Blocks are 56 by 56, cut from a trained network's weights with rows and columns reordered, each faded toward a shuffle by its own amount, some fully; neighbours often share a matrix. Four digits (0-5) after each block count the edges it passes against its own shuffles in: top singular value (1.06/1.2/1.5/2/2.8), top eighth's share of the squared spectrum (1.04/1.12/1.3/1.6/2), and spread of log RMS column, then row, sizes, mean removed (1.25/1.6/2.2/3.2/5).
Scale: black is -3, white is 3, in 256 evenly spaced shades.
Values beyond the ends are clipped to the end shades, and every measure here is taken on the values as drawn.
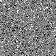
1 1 0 0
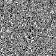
2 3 2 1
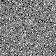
0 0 0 0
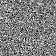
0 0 0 0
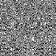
3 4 1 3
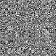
3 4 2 3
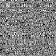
3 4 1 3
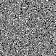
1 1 0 0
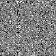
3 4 2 2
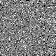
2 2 0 0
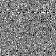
2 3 1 2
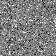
0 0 0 0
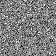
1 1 0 0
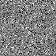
2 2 0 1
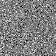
2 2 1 1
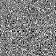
2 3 1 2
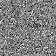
2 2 0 0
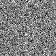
1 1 0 0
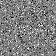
0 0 0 0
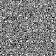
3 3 1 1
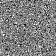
0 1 0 0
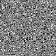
2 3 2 1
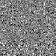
2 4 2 2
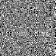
3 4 3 2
